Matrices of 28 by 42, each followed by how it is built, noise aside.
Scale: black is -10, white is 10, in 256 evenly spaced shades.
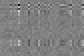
low rank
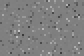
sparse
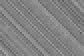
Toeplitz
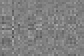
low rank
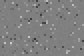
sparse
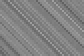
Toeplitz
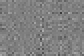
low rank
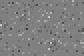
sparse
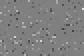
sparse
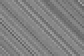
Toeplitz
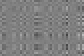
low rank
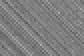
Toeplitz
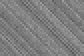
Toeplitz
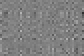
low rank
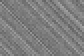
Toeplitz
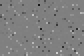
sparse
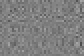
low rank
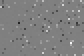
sparse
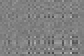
low rank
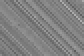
Toeplitz
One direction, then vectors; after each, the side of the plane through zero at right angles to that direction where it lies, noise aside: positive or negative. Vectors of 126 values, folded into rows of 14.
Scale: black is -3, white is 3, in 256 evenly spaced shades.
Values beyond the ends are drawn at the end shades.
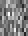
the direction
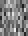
positive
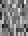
positive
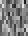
negative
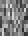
positive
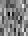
negative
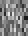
positive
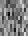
negative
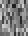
negative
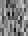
negative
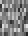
positive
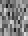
negative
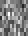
positive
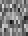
positive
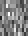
positive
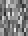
positive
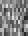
positive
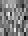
positive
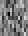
negative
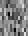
negative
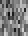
negative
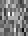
positive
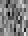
negative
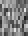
positive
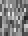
positive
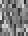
negative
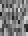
negative
